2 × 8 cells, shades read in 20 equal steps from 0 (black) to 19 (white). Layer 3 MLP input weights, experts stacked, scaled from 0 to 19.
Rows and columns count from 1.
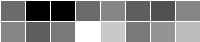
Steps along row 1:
down same up up down down up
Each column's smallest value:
8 0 0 8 10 7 6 10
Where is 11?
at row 2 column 7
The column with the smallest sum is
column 2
